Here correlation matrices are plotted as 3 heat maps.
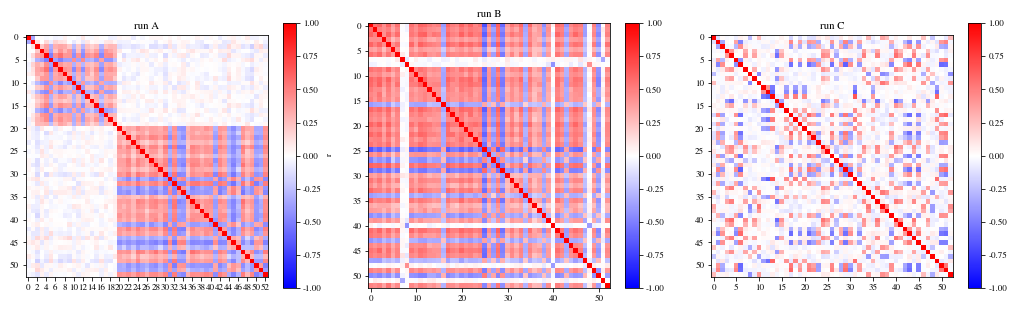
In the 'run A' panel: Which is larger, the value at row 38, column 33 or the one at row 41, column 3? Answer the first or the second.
the second
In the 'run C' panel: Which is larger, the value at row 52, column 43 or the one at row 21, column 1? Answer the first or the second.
the second
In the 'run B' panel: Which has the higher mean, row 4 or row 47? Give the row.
4
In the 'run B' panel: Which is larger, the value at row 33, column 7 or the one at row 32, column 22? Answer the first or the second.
the second
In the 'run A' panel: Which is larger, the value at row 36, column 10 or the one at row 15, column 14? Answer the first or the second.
the second
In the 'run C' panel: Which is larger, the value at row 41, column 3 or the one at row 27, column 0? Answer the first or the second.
the first
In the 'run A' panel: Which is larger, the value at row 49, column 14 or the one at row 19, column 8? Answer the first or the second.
the second
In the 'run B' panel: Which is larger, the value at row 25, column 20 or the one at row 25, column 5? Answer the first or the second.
the second
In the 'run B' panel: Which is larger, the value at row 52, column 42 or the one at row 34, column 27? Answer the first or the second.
the first
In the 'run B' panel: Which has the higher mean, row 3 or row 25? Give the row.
3
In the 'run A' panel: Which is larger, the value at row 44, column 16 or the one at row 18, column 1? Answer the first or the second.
the second
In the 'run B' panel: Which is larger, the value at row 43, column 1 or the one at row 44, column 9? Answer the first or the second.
the second
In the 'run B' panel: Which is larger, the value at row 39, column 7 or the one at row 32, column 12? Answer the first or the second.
the second
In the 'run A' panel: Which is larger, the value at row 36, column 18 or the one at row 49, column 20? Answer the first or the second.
the second
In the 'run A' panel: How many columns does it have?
53
